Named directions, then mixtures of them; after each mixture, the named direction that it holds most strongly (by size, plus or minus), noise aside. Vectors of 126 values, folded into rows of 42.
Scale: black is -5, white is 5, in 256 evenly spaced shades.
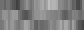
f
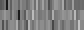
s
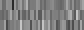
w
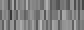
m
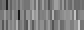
s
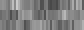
f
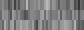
m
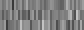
w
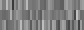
w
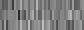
w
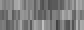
f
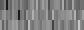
s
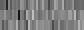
s
